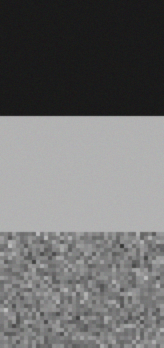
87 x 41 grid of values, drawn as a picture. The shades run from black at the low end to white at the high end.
It is made of 3 by 1 panels. Panel 1,1: very low, flat. Panel 2,1: high, flat. Panel 3,1: middling, fine-grained.
